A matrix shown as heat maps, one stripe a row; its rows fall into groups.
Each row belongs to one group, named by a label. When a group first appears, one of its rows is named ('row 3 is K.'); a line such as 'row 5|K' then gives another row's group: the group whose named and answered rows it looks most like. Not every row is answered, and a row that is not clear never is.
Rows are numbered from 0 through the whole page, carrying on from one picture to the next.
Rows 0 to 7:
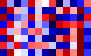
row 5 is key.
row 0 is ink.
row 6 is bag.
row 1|key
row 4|bag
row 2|ink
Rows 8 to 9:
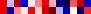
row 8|bag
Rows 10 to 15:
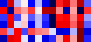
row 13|key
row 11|ink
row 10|key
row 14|bag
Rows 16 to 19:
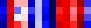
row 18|key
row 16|key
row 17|key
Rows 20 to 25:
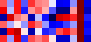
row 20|bag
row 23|bag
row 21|bag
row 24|key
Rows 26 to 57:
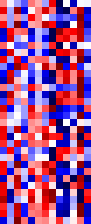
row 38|bag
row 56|bag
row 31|key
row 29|bag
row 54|ink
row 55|bag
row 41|ink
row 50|ink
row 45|ink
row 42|bag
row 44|bag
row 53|ink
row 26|ink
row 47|key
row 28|bag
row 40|key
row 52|bag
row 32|ink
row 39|key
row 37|key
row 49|bag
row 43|ink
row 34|bag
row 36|key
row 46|bag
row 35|ink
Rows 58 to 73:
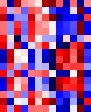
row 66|key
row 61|bag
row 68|bag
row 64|bag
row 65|key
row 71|bag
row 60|ink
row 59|bag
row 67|key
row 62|bag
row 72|ink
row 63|ink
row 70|key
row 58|ink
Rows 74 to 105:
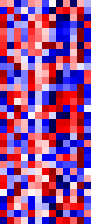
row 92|key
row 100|bag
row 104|ink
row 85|ink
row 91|key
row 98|ink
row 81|bag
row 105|key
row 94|ink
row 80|ink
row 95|bag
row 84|ink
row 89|ink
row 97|bag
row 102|key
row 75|key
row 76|bag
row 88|key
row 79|bag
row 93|bag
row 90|bag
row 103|key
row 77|ink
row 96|key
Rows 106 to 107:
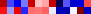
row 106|ink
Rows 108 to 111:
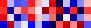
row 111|key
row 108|ink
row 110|ink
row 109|ink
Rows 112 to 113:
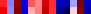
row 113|bag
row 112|bag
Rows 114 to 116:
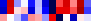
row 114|key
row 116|ink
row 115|key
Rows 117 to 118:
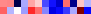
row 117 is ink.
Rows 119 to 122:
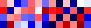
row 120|ink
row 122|key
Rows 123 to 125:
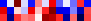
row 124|ink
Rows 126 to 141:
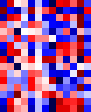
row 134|ink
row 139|ink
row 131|bag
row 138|bag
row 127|ink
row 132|key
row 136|bag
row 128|key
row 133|key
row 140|key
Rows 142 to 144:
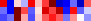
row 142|ink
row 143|ink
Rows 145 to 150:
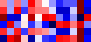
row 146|bag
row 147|ink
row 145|bag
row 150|key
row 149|bag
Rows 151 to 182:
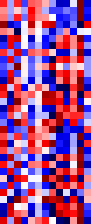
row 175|key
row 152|bag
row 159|key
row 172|bag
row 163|bag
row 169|ink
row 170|bag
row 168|ink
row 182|bag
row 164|ink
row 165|ink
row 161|key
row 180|key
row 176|ink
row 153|bag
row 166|key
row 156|key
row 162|key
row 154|ink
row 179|ink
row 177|key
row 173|key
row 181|key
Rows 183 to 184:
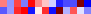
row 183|bag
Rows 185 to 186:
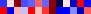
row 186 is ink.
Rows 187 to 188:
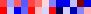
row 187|bag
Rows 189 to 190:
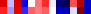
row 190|bag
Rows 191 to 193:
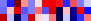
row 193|ink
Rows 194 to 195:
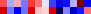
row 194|bag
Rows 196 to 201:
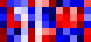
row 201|ink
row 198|key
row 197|key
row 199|key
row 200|ink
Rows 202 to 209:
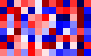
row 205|bag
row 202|ink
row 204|bag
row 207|key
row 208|ink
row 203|key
